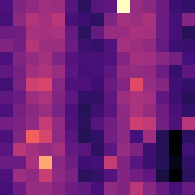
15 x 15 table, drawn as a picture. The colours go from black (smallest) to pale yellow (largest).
The ninth with the lowest average is the bottom right. Upright stripes repeat 2 times across the table. An odd patch, lower than its surroundings, sits in the bottom right.
